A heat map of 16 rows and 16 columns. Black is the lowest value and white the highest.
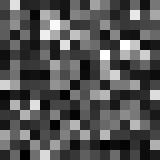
The ninth with the highest average is the top middle. The grain is fine, like static. Overall the values sit about 30% of the way up the scale. No row or column stands out. There are no regular stripes.
